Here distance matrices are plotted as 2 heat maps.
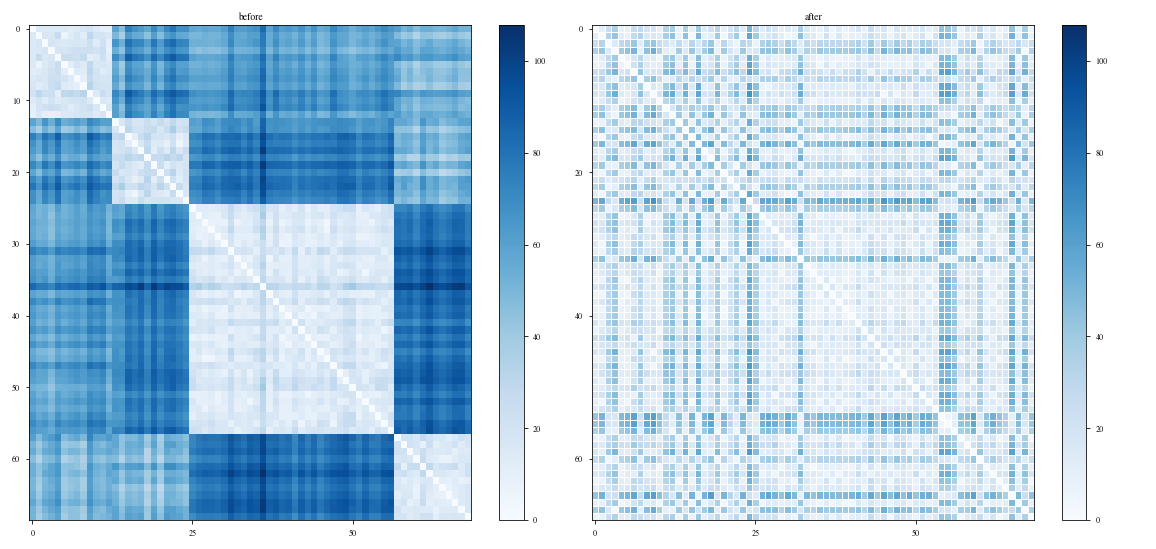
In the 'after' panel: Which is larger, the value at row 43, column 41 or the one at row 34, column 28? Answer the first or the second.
the first
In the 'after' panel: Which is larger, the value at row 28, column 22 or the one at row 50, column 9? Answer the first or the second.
the first
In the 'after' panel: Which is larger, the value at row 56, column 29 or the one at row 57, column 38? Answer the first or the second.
the first
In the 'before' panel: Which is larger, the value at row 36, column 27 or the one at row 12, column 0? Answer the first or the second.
the first
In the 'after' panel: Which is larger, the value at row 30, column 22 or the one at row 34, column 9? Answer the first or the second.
the first
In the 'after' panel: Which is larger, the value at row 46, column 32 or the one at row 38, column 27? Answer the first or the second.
the first
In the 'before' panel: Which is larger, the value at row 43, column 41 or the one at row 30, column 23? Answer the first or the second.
the second
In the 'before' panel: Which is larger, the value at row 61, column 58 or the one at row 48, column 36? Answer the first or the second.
the second
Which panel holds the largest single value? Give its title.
before
